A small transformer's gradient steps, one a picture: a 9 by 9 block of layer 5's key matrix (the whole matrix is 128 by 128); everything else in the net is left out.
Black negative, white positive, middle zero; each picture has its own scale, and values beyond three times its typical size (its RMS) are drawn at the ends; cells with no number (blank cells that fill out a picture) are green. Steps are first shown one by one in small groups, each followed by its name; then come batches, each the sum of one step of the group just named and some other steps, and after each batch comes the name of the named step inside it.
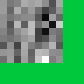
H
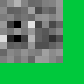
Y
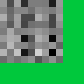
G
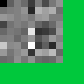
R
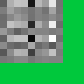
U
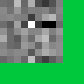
Y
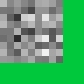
G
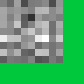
G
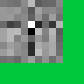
H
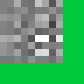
R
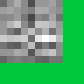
U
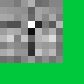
H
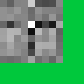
H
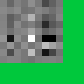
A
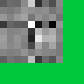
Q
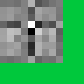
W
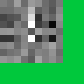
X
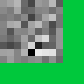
X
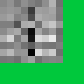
W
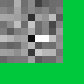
Q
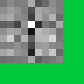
W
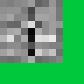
W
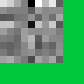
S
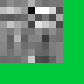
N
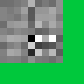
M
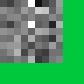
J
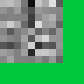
S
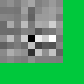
M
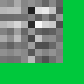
N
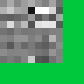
N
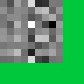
J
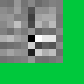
M
